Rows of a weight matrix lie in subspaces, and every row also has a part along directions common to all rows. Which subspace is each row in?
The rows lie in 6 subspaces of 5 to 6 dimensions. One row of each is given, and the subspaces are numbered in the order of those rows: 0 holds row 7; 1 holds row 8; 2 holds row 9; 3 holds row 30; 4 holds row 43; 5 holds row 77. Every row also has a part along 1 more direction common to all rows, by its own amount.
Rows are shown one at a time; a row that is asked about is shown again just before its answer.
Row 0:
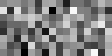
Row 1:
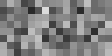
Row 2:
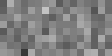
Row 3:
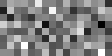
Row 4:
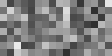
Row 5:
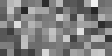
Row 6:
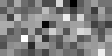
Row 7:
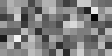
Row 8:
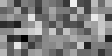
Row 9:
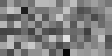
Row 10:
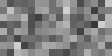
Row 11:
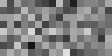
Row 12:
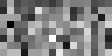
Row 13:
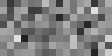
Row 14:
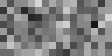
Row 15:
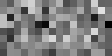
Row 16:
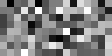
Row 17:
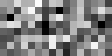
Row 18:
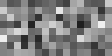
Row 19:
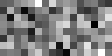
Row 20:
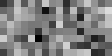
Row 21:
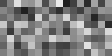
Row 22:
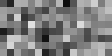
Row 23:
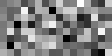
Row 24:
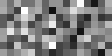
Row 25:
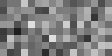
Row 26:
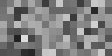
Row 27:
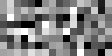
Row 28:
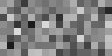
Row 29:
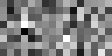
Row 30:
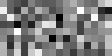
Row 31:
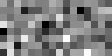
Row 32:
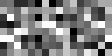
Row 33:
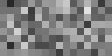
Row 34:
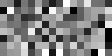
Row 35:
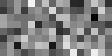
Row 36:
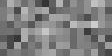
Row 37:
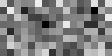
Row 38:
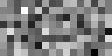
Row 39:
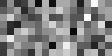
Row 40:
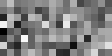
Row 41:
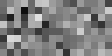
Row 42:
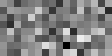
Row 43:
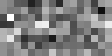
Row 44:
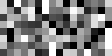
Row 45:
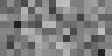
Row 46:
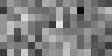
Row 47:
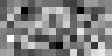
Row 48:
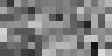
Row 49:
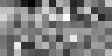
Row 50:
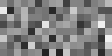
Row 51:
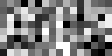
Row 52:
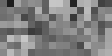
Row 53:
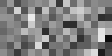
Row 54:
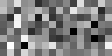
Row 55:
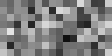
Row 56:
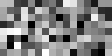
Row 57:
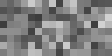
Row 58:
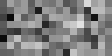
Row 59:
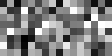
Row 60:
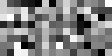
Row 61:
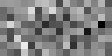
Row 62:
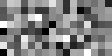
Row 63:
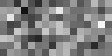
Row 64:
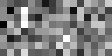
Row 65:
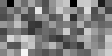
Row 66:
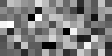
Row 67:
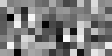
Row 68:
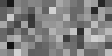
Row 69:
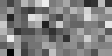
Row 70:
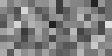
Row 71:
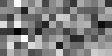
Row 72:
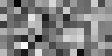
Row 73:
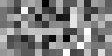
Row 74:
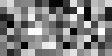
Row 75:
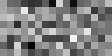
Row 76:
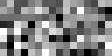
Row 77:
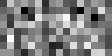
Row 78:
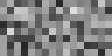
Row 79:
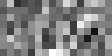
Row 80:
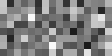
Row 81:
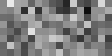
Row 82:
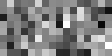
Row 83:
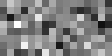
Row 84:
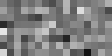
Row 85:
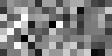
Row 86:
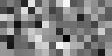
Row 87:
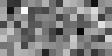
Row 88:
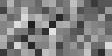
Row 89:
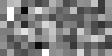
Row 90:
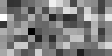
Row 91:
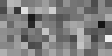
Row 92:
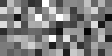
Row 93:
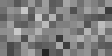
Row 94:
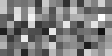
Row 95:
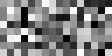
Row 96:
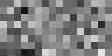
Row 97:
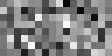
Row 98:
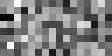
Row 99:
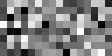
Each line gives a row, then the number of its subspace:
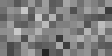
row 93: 1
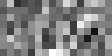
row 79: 4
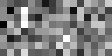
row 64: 0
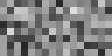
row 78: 5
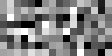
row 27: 0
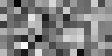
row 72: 1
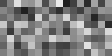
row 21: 5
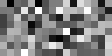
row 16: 1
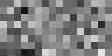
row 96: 0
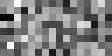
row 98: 1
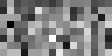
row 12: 5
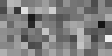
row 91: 5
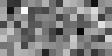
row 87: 0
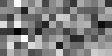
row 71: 1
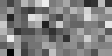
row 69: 0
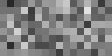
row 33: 1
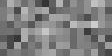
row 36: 0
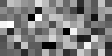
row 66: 1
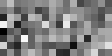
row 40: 3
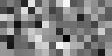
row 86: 4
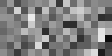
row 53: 5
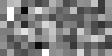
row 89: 0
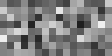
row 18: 4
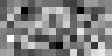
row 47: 4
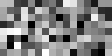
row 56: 3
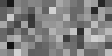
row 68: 1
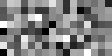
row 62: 3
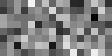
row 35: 4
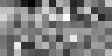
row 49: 2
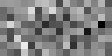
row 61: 5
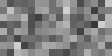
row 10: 2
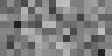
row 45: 4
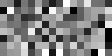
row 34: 5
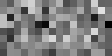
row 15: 4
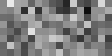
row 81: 1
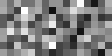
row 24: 4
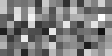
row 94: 5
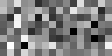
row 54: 1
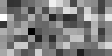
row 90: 1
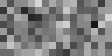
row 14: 2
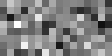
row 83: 3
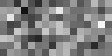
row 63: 4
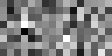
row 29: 0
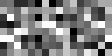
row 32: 4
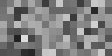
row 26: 0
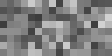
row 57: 2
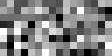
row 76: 3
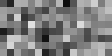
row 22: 3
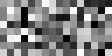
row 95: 0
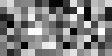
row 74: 1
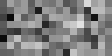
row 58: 0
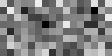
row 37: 2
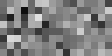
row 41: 0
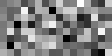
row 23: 4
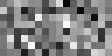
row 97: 5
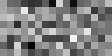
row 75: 2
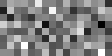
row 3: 5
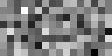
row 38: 5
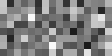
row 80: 5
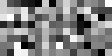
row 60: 2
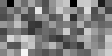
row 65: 1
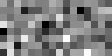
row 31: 3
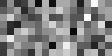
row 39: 4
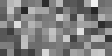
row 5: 0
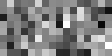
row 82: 3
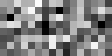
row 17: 4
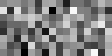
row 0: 5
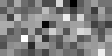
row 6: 2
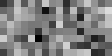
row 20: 3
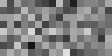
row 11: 2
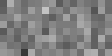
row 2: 5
